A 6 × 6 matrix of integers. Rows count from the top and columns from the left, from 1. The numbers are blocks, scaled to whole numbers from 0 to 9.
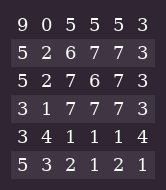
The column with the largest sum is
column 1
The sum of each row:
27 30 30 28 14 14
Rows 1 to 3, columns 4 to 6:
5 5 3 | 7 7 3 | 6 7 3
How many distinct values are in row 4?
3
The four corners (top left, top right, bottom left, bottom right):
9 3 5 1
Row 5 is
3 4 1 1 1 4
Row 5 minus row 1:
-6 4 -4 -4 -4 1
